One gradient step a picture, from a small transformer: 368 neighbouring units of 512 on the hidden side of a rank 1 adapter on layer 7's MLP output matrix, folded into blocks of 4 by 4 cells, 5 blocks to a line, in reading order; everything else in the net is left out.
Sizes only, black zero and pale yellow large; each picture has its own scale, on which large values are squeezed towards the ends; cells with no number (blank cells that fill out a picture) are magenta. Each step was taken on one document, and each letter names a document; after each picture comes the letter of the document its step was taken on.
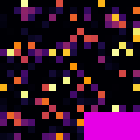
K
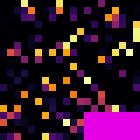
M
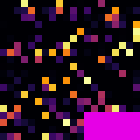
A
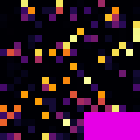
M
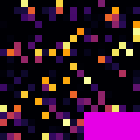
A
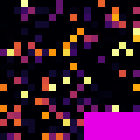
K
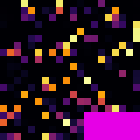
M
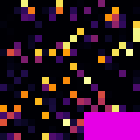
M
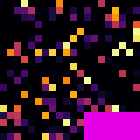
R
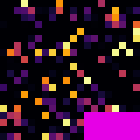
R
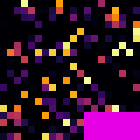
R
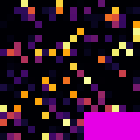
R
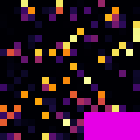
M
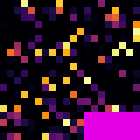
A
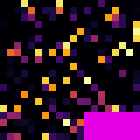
A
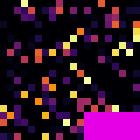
A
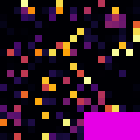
K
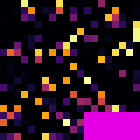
M
